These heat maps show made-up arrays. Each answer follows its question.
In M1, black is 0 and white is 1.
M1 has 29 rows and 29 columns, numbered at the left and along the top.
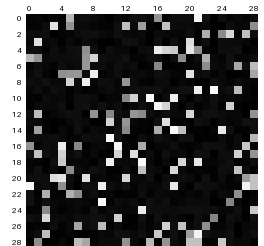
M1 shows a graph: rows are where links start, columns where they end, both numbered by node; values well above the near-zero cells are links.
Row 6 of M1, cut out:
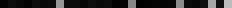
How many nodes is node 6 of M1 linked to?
5
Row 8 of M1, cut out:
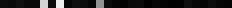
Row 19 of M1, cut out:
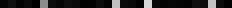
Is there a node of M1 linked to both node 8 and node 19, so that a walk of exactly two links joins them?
yes
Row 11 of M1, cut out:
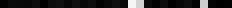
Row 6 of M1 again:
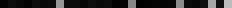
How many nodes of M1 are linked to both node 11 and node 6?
1
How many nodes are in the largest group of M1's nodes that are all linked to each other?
3
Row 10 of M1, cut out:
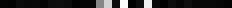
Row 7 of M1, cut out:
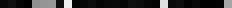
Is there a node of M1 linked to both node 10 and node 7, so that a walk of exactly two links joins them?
no
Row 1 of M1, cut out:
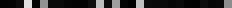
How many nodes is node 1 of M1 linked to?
6
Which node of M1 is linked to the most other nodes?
node 28
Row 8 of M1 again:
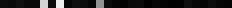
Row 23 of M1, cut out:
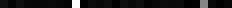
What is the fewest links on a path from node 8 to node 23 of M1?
5
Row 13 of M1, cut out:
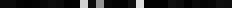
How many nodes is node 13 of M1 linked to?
3
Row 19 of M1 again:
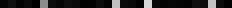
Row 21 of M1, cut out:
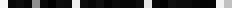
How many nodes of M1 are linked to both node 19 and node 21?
1
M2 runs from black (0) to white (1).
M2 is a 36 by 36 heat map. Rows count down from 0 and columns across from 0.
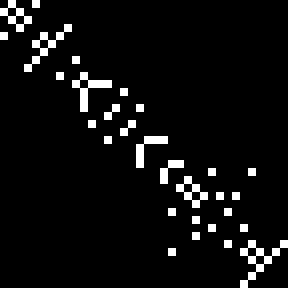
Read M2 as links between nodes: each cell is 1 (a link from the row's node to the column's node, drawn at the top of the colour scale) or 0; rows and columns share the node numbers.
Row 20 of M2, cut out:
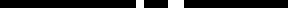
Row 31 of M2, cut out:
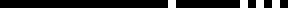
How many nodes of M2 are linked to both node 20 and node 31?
1
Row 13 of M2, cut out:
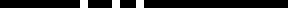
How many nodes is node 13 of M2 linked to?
3
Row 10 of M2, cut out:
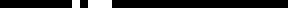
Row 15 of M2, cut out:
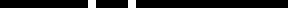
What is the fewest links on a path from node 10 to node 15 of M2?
2
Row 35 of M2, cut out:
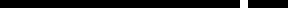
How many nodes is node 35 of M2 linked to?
1
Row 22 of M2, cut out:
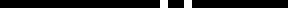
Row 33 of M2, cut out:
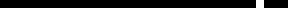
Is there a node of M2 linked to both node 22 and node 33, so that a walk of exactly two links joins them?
no
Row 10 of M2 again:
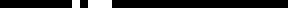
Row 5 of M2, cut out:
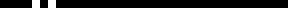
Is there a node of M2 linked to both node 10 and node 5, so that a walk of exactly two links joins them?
no
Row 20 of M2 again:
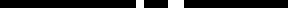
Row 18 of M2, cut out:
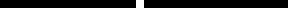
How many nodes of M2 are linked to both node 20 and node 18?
1
